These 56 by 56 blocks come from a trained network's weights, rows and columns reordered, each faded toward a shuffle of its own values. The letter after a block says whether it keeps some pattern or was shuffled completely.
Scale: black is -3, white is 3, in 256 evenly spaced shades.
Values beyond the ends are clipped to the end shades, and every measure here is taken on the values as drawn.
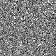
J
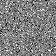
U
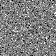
U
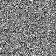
U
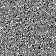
U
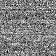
J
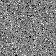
U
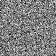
U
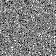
U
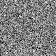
U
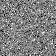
U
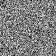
U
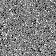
U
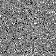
J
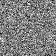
U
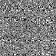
J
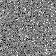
U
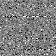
J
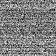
J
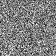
U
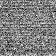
J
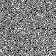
J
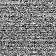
J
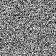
U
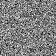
U
